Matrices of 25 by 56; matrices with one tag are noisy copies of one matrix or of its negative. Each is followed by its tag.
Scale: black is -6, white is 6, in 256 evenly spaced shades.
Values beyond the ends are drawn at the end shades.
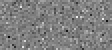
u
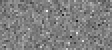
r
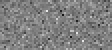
r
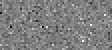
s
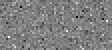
u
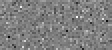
u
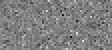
r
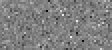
r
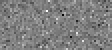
r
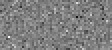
u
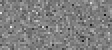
s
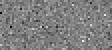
s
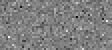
u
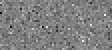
s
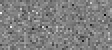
s
